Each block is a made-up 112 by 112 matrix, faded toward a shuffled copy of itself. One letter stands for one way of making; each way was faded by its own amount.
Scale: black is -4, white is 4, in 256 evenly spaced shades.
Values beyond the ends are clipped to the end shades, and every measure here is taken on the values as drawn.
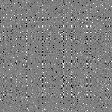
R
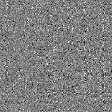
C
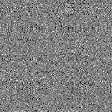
C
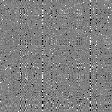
R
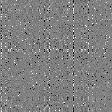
R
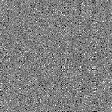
C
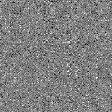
C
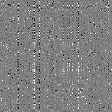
R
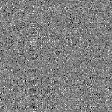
C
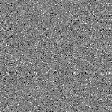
C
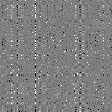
R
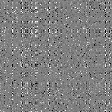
R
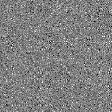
C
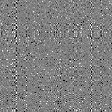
R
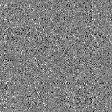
C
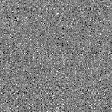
C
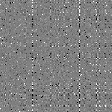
R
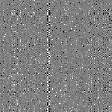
R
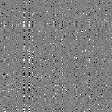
R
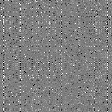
R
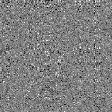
C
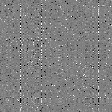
R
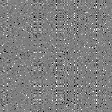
R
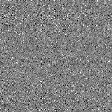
C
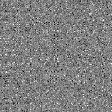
C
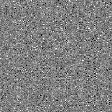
C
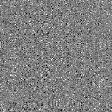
C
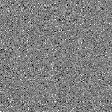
C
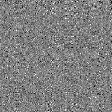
C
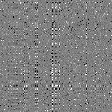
R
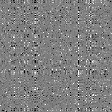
R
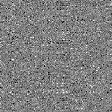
C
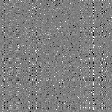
R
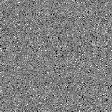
C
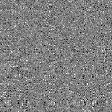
C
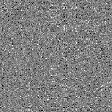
C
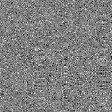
C
